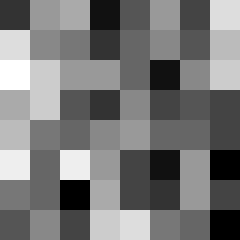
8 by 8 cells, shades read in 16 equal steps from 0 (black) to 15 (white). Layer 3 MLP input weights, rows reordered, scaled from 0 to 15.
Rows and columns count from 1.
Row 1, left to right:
3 9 10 1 5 9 4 13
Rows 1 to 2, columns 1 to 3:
3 9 10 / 13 8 7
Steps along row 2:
down down down up up down up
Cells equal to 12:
4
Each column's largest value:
15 12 14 12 13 9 9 13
